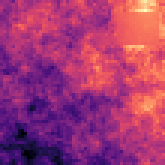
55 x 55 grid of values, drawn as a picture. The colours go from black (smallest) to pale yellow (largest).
An odd patch, calmer than its surroundings, sits in the top right. There are no regular stripes. The top right is the ninth with the highest average. There are no lone odd cells. The field climbs toward the top right. The field is mottled with small blotches. No row or column stands out.
